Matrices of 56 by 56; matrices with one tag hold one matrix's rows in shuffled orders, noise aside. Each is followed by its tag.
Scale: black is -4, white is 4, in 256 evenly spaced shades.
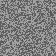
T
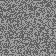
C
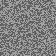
T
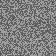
C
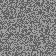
C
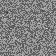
C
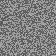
T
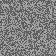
C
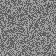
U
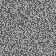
U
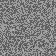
C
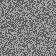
U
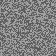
T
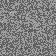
C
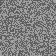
C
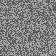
C
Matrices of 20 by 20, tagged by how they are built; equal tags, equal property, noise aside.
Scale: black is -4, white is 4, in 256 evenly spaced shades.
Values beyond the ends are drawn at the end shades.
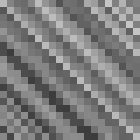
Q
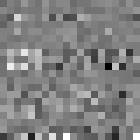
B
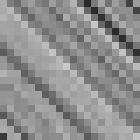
Q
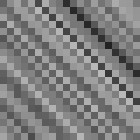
Q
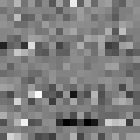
B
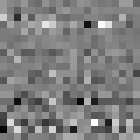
B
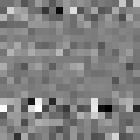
B
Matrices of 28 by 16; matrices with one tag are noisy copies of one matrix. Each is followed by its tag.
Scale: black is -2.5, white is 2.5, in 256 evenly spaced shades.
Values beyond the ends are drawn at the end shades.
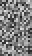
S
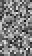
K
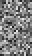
K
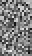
S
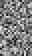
K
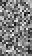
S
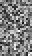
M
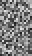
S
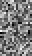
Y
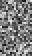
Y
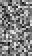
M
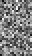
K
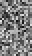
M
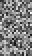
K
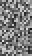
S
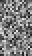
K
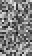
Y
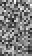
S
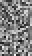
M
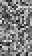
M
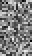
Y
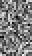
Y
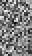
S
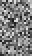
S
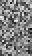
S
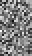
S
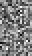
M
